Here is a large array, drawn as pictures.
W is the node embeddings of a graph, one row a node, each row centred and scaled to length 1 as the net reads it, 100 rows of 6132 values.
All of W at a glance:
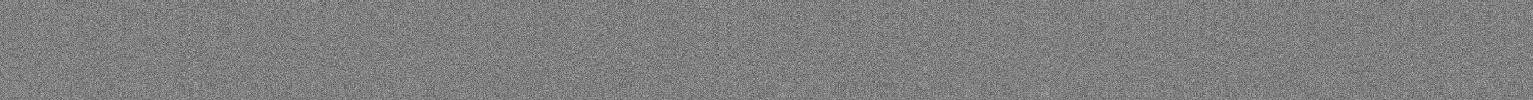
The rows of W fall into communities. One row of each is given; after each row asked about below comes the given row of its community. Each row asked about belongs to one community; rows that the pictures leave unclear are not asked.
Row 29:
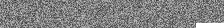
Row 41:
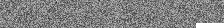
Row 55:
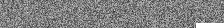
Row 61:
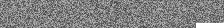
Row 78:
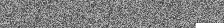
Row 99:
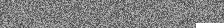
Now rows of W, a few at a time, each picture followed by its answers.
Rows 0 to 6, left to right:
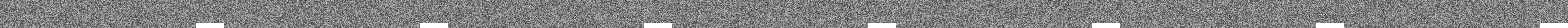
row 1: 99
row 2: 55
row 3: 78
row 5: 61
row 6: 78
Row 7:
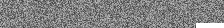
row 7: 55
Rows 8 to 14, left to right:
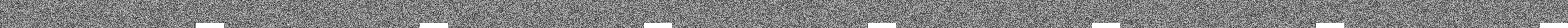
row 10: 41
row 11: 99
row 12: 41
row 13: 99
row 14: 29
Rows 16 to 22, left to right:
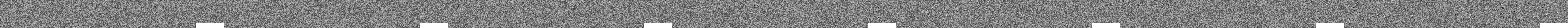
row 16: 61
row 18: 61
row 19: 29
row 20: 78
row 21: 55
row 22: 41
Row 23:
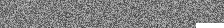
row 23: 41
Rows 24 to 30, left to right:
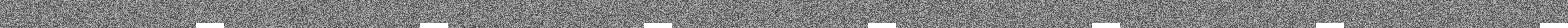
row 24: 78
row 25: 99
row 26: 78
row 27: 41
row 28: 29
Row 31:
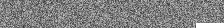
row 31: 78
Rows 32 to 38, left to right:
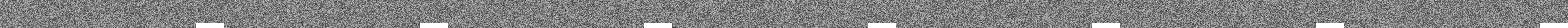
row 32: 55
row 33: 61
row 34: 41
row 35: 41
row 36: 55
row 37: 29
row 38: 99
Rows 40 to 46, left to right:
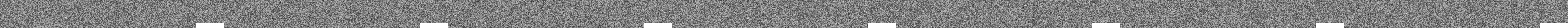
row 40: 99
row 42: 78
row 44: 78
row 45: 78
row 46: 41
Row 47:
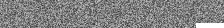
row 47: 55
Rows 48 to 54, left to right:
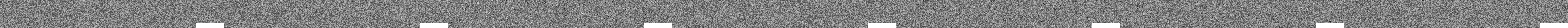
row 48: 29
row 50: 61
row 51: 78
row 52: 78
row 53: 61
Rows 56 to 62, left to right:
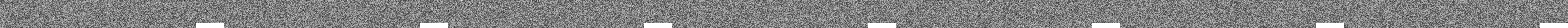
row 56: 29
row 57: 29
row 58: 99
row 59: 55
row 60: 78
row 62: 41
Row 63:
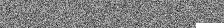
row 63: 41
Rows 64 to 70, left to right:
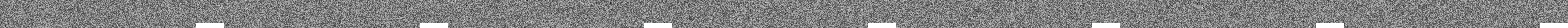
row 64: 99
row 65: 61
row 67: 29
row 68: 29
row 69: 55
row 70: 41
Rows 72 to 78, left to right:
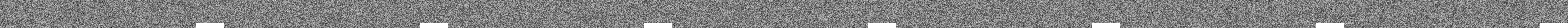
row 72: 99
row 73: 61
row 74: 78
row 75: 55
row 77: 61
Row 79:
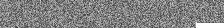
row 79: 78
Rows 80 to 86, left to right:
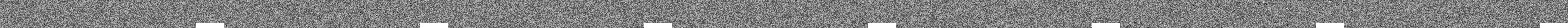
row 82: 55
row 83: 99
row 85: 61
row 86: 55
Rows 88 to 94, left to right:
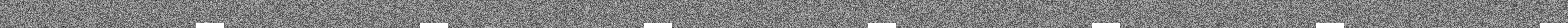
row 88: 61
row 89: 41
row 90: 99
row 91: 99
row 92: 41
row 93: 61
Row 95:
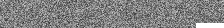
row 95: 41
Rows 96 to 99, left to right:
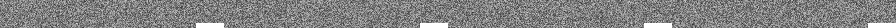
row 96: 61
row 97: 29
